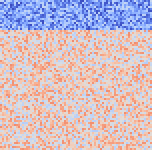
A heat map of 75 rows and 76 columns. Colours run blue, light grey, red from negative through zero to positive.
A horizontal seam about 20% of the way down splits the table, and the bottom part is higher. No regular stripes run through it. Overall the values sit about 50% of the way up the scale.
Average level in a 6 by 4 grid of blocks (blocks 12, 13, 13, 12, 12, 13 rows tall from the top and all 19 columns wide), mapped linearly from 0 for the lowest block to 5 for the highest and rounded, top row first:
0 0 0 0 | 4 4 4 4 | 5 5 5 5 | 5 5 5 5 | 5 5 5 5 | 5 5 5 5
